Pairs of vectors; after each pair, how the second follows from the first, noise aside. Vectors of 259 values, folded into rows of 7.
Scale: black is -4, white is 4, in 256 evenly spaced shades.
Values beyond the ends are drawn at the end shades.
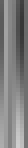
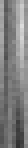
negated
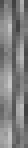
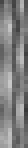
copied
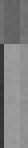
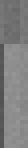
shrunk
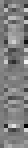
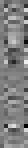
copied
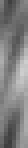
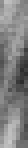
negated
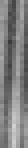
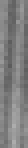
shrunk
